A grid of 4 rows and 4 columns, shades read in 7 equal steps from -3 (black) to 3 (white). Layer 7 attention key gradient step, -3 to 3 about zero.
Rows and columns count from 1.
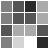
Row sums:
-2 -1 0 3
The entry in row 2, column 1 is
0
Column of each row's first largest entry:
4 4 2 3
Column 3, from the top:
-2 -1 1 3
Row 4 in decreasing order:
3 2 0 -2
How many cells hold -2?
2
